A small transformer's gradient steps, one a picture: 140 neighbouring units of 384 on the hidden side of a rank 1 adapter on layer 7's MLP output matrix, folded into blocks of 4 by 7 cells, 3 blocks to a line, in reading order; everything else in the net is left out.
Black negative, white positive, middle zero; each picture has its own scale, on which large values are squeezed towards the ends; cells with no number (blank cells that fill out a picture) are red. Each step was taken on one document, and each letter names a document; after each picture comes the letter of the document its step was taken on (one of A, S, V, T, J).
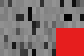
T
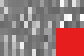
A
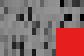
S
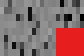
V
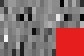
S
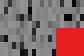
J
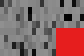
T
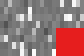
J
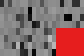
T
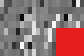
T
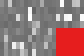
V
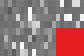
V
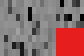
V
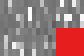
V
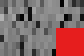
S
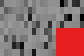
S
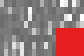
A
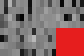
J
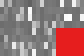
T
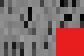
A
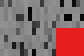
T
